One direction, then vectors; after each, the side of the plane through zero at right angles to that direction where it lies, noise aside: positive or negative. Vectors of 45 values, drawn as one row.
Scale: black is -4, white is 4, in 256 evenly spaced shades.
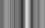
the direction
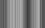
negative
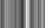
positive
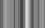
positive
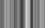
positive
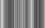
negative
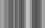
positive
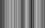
positive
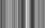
positive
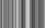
positive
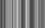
positive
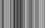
positive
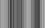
positive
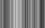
negative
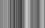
positive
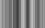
negative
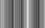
positive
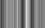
positive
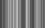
positive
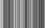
negative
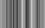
negative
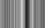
negative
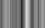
positive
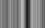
negative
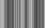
negative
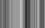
negative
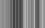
positive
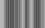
negative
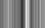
positive
